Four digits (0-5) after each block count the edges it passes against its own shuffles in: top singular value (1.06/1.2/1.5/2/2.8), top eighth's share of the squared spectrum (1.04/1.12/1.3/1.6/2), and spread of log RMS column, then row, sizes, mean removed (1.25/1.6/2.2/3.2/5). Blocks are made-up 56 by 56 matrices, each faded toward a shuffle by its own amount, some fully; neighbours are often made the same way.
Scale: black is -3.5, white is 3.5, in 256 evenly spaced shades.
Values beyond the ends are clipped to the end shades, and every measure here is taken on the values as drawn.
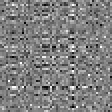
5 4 2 3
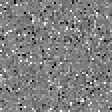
1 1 0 0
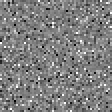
0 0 0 0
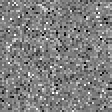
2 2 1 0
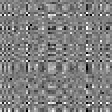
5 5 3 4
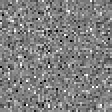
3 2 1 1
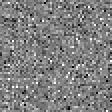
3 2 1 1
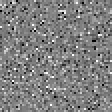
0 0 0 0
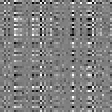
5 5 4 4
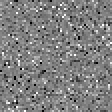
2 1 0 0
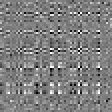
5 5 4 4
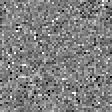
1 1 0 0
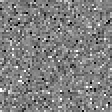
0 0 0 0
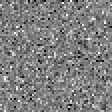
0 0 0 0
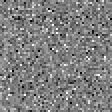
0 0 0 0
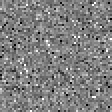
0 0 0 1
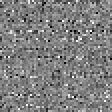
1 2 0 3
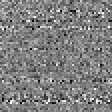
2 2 0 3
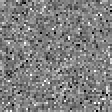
0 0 0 0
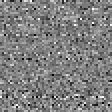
1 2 0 3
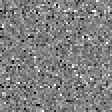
1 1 0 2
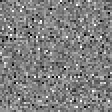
1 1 0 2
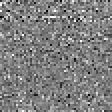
2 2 0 3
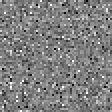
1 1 0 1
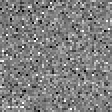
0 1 0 0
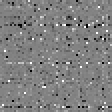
4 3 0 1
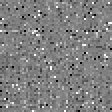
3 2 0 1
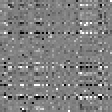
5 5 3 3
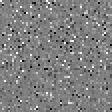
2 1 0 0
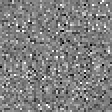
3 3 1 1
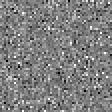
2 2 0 0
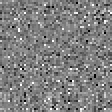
3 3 1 1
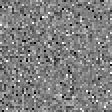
2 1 0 0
